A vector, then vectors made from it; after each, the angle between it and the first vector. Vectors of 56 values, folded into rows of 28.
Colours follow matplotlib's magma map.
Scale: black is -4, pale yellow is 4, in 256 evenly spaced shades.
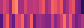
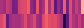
partly opposed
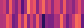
orthogonal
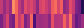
nearly parallel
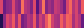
orthogonal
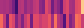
nearly opposite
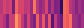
orthogonal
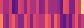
nearly opposite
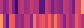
nearly opposite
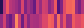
orthogonal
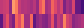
nearly parallel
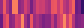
nearly parallel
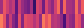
partly opposed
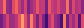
partly aligned
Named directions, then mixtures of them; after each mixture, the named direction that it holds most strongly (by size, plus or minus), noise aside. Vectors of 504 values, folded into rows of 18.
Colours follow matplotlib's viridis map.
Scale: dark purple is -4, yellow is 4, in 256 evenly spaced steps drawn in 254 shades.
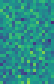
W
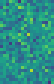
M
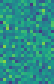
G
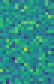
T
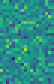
T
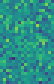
G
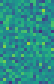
G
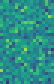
T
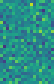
G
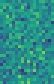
W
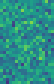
T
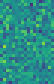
G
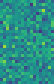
G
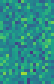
W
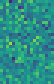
M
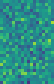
W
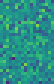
G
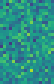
M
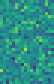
T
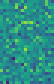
T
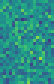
W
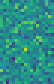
T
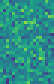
T
